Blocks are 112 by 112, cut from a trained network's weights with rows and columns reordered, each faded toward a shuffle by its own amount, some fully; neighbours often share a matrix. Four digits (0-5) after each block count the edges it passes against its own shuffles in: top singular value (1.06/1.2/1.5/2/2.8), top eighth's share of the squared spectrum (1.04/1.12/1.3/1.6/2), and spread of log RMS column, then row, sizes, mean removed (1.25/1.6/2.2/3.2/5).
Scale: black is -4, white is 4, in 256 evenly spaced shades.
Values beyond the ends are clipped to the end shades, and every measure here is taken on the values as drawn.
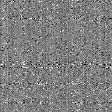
3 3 1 3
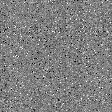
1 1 0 1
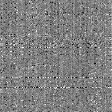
3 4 2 3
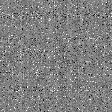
2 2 0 2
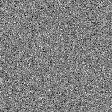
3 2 0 1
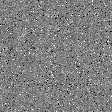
1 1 0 0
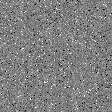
0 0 0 0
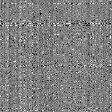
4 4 2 3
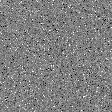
0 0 0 0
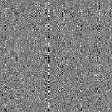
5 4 3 3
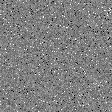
0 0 0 0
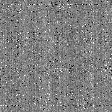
3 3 1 2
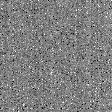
2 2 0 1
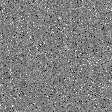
0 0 0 0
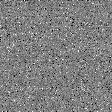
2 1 0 0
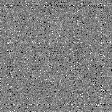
3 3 2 2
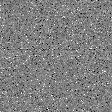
1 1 0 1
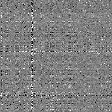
4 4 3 2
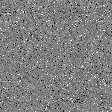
1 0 0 0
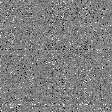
3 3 2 1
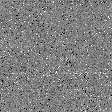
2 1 0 0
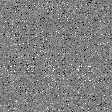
2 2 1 0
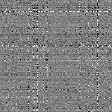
4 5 3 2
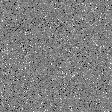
0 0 0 0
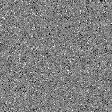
2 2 1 1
